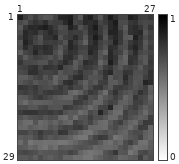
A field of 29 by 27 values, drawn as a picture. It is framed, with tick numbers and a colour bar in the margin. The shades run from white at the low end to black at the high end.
No row or column stands out. Overall the values sit about 70% of the way up the scale. The field climbs toward the top. Rings spread out from the top left.
